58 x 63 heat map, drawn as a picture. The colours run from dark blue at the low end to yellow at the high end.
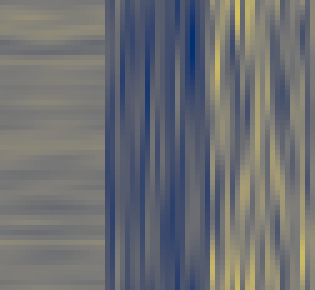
The table splits into one row of 3 panels. Panel 1,1: middling, streaked across, faint in contrast. Panel 1,2: low, streaked downward. Panel 1,3: middling, streaked downward, strong in contrast.
